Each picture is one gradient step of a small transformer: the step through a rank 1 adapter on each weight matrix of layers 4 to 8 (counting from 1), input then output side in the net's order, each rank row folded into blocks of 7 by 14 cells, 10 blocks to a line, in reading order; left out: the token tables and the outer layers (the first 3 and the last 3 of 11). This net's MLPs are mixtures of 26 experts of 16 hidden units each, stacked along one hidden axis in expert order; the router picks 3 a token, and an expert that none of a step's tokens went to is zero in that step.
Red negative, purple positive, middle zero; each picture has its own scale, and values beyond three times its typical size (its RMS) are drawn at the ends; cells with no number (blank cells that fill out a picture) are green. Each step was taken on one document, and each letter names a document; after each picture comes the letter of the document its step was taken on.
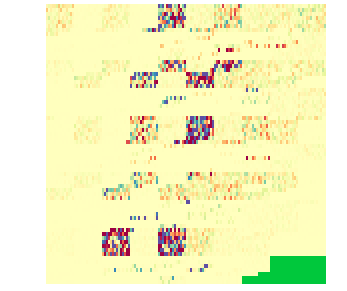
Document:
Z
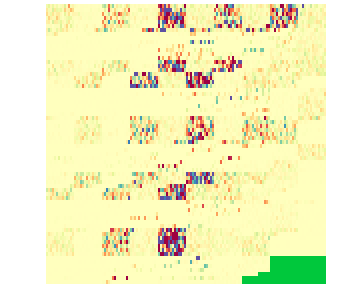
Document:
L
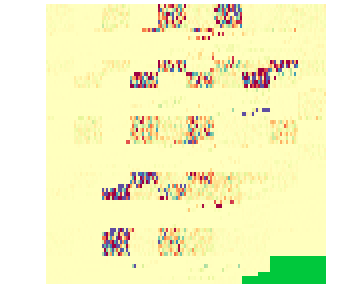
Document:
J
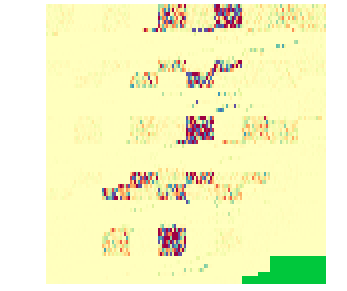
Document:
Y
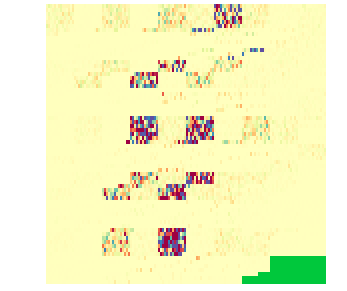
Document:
Y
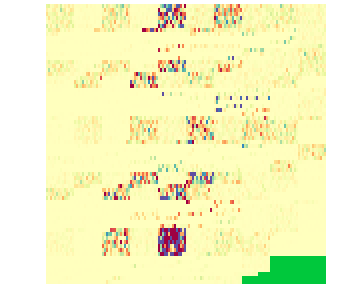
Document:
L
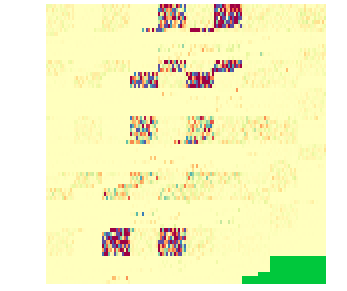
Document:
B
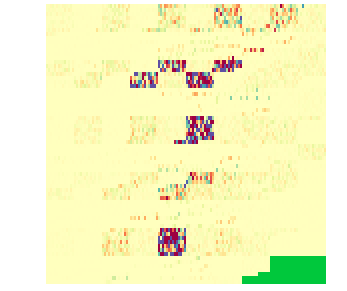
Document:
L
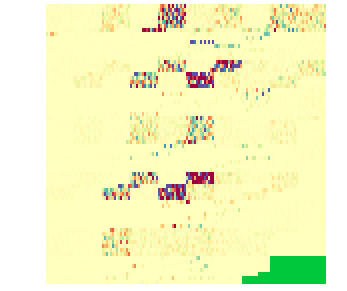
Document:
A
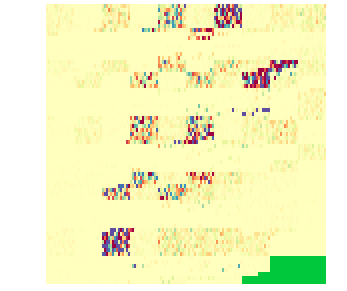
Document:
J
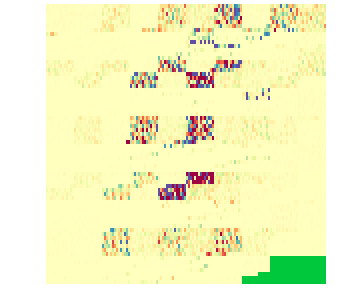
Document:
A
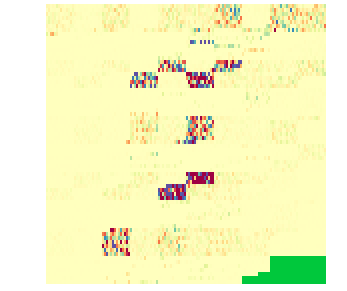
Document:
A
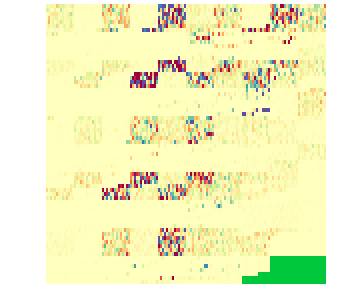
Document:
J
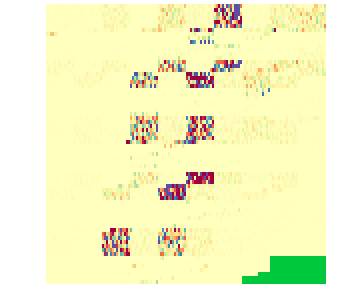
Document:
A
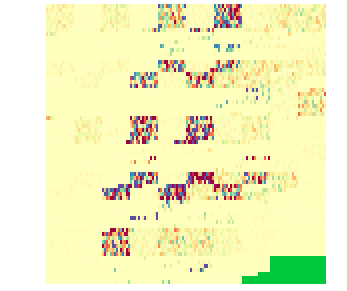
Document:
Z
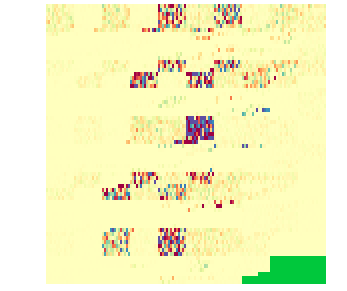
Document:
J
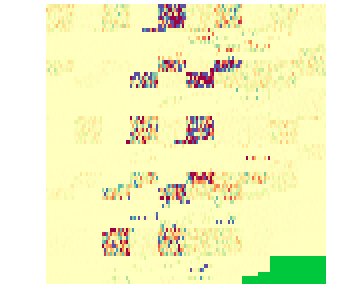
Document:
Z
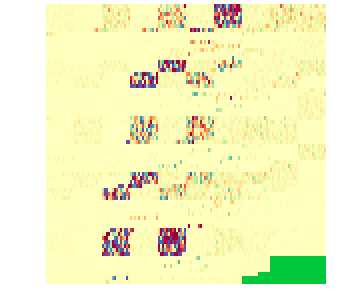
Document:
L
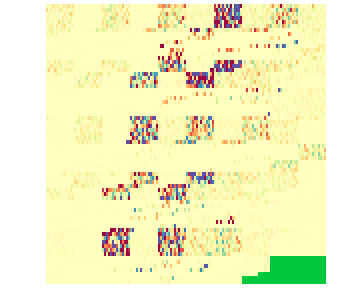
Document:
Z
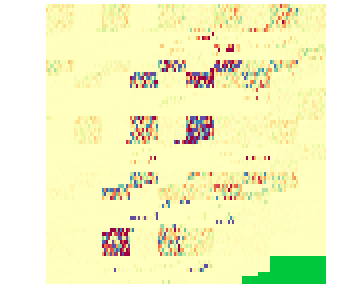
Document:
Z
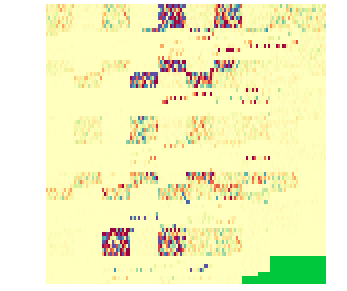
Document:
Z
